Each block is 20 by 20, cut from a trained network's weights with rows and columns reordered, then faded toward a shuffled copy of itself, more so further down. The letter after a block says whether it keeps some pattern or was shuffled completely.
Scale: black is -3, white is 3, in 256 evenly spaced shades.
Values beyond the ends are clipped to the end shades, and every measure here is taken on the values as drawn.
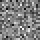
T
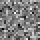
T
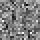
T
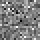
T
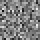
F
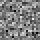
F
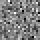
T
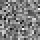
T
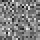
F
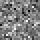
T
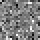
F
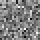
T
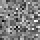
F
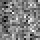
F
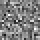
T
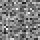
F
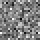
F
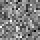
T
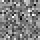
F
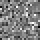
T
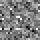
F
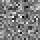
F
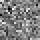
T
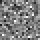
T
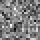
F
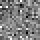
F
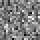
T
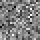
F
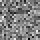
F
